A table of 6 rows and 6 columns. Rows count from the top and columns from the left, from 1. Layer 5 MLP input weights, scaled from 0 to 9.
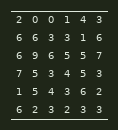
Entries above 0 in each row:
4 6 6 6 6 6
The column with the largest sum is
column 1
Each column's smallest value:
1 0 0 1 1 2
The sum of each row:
10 25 38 27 21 19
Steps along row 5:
up down down up down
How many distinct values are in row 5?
6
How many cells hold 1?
3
